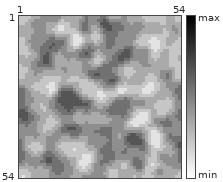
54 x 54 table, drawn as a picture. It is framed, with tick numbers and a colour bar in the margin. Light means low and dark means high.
Neither half mirrors the other. The field is mottled with small blotches. No row or column stands out.
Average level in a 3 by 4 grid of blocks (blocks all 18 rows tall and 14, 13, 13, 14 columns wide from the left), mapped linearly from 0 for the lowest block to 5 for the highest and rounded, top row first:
3250 / 2421 / 3242
